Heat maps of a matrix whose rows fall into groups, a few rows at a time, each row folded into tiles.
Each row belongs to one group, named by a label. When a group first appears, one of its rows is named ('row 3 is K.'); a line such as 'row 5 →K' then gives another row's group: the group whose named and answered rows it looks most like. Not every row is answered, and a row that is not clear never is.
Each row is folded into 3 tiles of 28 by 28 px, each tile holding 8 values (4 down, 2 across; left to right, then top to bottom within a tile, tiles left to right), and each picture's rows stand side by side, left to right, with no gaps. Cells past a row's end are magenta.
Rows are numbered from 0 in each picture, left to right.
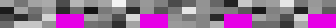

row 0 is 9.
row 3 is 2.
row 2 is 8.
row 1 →2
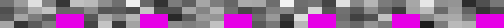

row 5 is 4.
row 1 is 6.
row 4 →9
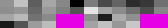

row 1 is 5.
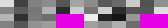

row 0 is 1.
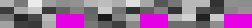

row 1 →2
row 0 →2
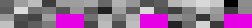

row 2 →9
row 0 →2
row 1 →6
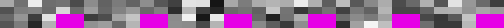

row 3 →2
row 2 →2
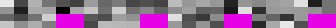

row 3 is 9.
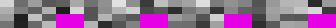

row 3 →8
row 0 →1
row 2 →2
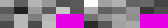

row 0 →6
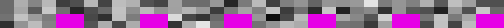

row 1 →6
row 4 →2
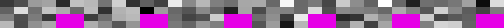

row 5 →9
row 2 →9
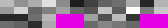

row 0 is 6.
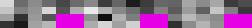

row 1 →5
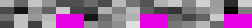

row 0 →6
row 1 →8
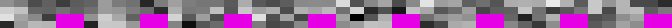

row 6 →2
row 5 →4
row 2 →1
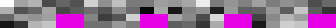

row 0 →4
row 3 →4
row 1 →9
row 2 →2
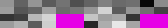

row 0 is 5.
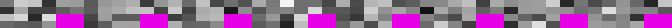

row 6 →9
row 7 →8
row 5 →9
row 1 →8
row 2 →5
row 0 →2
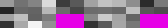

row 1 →4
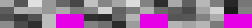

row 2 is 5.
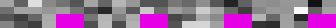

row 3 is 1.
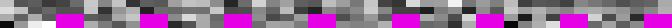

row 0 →4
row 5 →2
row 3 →9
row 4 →8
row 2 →4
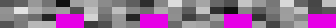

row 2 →9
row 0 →8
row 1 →1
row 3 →8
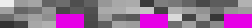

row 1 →8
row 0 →4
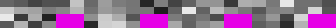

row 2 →8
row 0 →1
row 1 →4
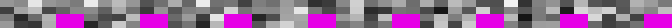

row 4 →2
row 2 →6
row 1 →9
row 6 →1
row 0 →2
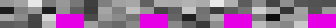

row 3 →5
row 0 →2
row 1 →8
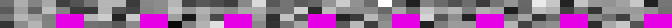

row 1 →2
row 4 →6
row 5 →1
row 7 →9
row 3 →1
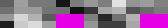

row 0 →4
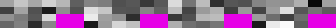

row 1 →4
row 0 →2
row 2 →5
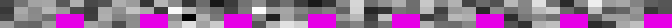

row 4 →2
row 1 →8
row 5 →5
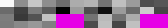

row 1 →6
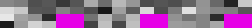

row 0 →4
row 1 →6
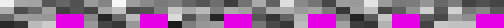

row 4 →2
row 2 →1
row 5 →5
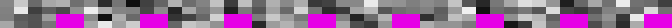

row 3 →4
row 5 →5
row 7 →6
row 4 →2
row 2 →9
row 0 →2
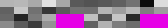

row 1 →1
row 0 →2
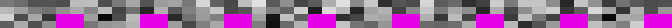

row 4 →5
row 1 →9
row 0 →1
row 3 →1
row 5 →1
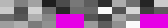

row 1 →8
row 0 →5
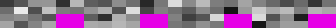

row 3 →1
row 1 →5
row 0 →8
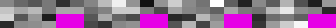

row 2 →6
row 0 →1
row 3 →8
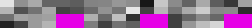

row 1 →1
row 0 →4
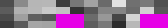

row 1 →6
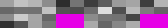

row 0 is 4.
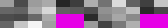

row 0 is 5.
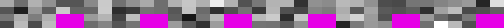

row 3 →2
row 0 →6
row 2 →2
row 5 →9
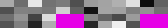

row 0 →6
